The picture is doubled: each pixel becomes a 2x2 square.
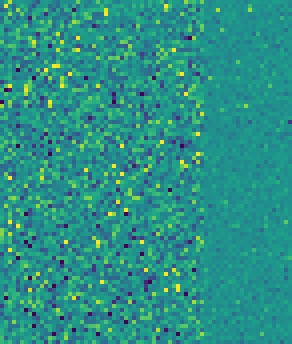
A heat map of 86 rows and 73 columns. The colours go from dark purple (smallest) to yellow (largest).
The right part is calmer, past a seam about 70% of the way across. Overall the values sit about 50% of the way up the scale. The distribution is heavy-tailed on both sides. There is no overall slope.
